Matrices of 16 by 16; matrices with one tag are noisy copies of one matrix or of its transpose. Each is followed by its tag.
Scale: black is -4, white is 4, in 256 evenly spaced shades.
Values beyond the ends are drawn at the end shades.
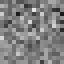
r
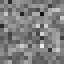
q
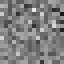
r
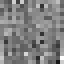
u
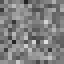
q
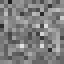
q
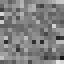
u
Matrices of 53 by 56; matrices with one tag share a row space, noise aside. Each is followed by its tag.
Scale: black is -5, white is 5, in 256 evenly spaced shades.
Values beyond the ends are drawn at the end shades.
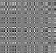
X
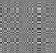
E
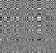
E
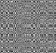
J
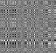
X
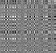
X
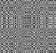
J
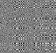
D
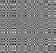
X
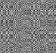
J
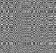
J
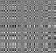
X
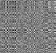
X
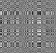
E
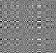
E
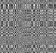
J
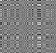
E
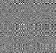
D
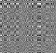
E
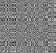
X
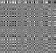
X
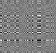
E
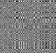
D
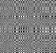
D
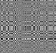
J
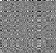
E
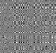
D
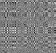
X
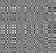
X
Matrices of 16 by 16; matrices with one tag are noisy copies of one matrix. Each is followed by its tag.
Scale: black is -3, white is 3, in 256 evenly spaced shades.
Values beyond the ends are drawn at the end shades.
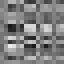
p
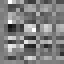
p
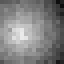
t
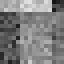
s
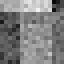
s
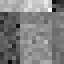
s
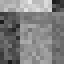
s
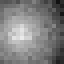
t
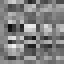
p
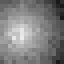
t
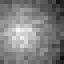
t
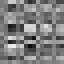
p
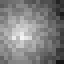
t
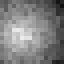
t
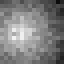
t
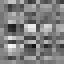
p
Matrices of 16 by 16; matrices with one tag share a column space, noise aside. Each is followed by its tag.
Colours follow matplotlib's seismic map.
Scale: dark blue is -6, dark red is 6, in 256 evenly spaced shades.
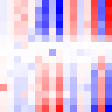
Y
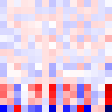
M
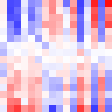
Y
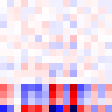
M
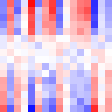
Y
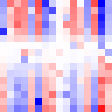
Y
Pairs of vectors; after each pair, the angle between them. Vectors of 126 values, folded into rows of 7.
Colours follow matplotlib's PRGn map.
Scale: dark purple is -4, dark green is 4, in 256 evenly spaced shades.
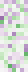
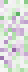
partly opposed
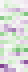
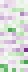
nearly opposite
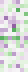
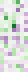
nearly opposite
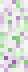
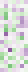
orthogonal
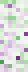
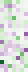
nearly parallel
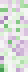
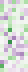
partly aligned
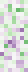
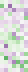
partly opposed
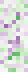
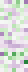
partly aligned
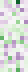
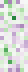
partly opposed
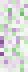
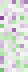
orthogonal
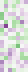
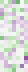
orthogonal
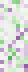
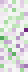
partly aligned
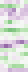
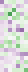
partly opposed
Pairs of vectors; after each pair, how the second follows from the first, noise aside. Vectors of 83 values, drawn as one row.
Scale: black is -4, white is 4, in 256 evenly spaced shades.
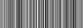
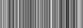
shuffled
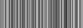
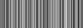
negated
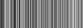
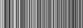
negated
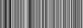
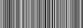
shuffled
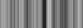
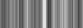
negated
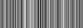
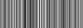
negated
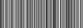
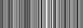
shuffled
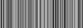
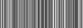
negated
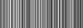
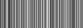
shuffled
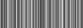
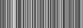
shuffled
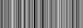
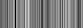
shuffled
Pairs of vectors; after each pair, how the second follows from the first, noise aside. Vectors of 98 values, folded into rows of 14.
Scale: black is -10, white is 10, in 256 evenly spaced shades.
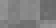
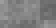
copied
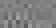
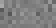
wrapped around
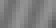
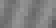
copied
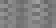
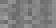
wrapped around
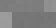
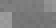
copied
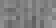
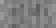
wrapped around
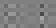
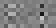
scaled up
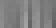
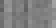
wrapped around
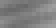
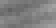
copied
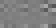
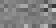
scaled up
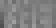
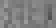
wrapped around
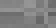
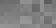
wrapped around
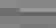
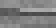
scaled up
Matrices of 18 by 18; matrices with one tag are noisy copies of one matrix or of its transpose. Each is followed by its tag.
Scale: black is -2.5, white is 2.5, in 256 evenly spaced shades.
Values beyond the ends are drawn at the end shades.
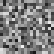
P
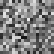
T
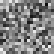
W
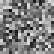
W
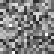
T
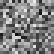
T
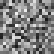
T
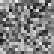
W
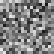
W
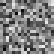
P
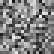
T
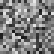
T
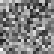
W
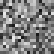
T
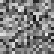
T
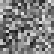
W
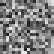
P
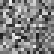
T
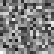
P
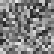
W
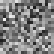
W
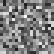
P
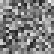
W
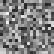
P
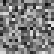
P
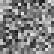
W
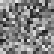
W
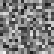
P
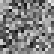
W
